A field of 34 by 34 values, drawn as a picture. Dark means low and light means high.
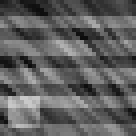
In the bottom left lies a patch that is higher than the rest. Horizontal stripes repeat 5 times down the table. On average the colour sits 40% of the way up the scale. The bottom left is the ninth with the highest average.
